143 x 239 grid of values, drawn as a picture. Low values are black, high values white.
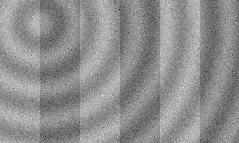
The histogram is bell-shaped. Concentric rings centre on the top left. Stripes running up and down repeat 3 times from left to right.
